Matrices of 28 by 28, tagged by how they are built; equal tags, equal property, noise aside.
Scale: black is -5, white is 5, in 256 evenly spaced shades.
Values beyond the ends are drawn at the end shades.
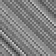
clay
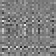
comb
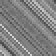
clay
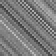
clay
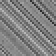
clay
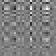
comb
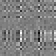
comb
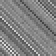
clay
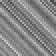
clay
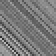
clay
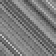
clay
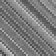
clay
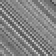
clay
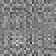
comb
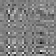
comb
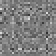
comb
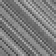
clay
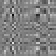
comb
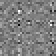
comb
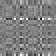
comb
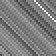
clay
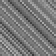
clay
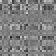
comb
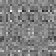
comb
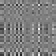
comb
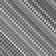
clay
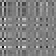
comb
